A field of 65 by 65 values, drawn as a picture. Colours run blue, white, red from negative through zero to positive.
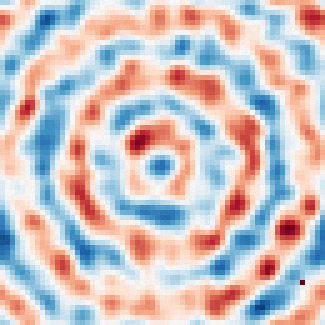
Rings: centred on the centre. Average level on the scale: 50%. Lone odd cells: 1, higher than its neighbours. Slope: none. Grain: blotchy.
